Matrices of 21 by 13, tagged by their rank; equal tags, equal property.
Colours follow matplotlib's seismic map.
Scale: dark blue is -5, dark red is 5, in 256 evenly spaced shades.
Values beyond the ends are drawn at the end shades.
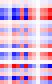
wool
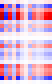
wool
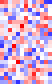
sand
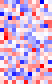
sand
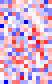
sand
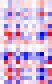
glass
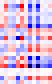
glass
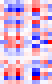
glass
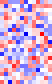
sand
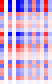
wool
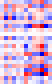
glass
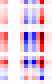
wool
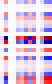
wool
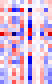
glass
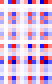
wool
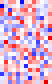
sand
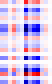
wool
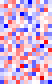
sand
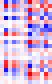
glass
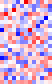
sand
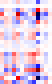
glass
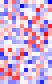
sand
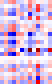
glass
